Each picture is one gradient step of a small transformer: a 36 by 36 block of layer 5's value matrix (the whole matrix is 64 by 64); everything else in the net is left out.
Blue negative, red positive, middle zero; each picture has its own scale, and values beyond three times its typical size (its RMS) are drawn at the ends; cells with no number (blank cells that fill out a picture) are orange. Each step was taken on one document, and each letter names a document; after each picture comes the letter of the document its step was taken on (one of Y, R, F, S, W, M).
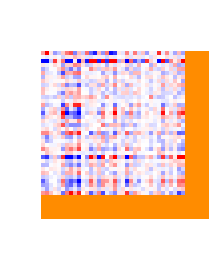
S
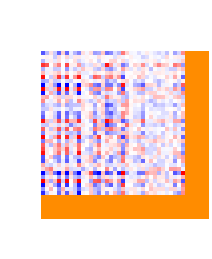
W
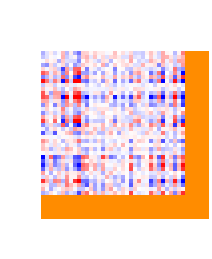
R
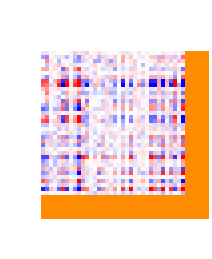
R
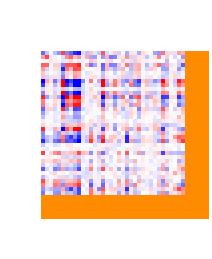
S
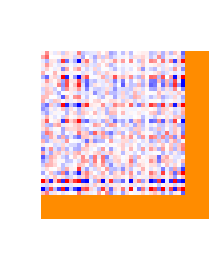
R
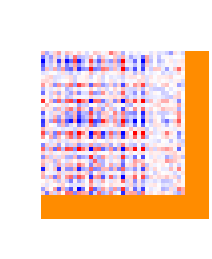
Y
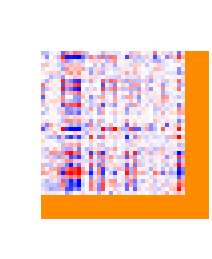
S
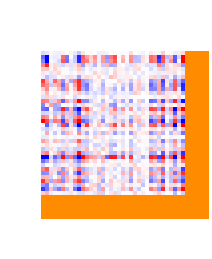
R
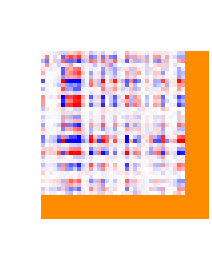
S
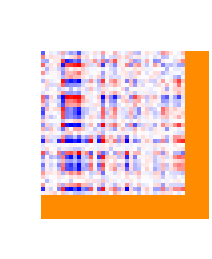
S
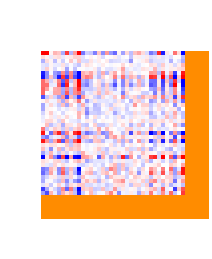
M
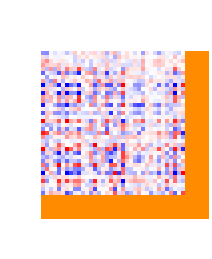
W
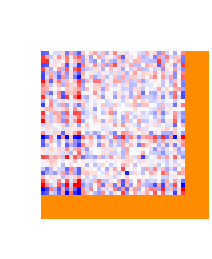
M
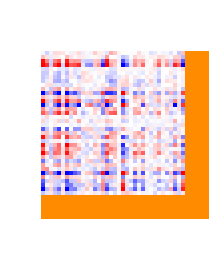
W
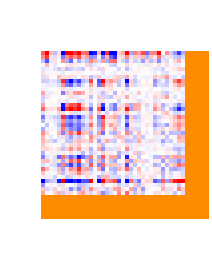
S
